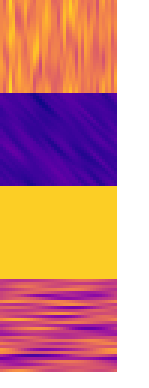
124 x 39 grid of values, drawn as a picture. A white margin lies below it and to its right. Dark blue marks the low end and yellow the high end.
It is made of 4 by 1 panels. Panel 1,1: high, streaked downward. Panel 2,1: very low, slanting down to the right, faint in contrast. Panel 3,1: very high, flat. Panel 4,1: middling, streaked across, strong in contrast.
